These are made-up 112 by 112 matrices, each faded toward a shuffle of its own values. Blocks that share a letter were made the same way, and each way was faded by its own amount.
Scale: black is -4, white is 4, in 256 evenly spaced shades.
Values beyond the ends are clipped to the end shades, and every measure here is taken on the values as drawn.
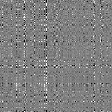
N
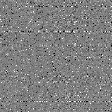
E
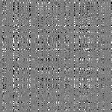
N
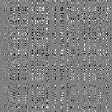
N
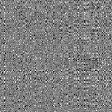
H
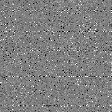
E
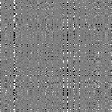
N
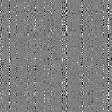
N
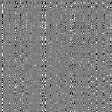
N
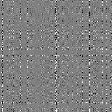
N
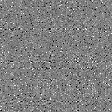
E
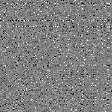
E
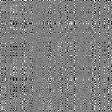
N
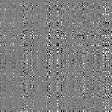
N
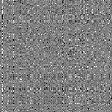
H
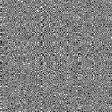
H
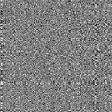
H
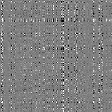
N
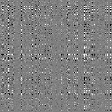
N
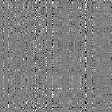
N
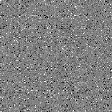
E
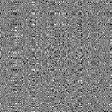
H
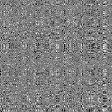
H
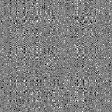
H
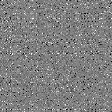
E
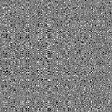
H
